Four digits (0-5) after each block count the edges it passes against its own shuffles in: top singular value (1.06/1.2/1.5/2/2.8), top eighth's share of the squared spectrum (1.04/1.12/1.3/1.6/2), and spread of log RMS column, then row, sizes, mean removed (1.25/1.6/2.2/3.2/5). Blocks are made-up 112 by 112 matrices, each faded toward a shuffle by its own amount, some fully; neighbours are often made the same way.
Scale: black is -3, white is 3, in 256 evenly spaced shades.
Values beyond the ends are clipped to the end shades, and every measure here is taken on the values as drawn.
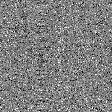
3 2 1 1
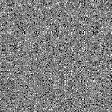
4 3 2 2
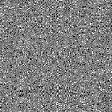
4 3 2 2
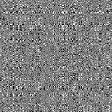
5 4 3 3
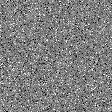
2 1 0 0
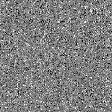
3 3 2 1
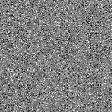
4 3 1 1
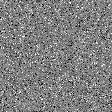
2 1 0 0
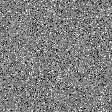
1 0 0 0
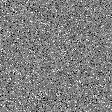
0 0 0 0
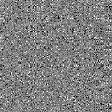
4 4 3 2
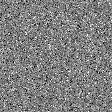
0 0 0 0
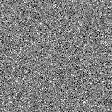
3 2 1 0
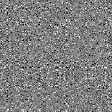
4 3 2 2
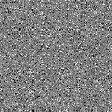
4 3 2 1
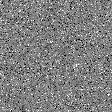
2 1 0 0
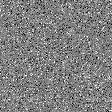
3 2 0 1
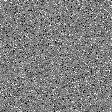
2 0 0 0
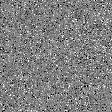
3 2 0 1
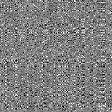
5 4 3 3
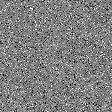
0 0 0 0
